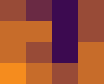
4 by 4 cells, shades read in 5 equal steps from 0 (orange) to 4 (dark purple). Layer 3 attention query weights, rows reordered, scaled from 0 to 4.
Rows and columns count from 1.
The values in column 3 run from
2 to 4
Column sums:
4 7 14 6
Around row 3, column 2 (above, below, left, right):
1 1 1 4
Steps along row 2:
same up down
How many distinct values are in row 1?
3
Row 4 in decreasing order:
2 1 1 0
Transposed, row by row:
2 1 1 0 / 3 1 2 1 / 4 4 4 2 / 2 2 1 1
